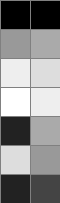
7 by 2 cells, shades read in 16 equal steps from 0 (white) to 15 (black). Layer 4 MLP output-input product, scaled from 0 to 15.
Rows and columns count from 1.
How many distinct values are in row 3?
2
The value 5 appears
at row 2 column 2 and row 5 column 2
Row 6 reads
2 6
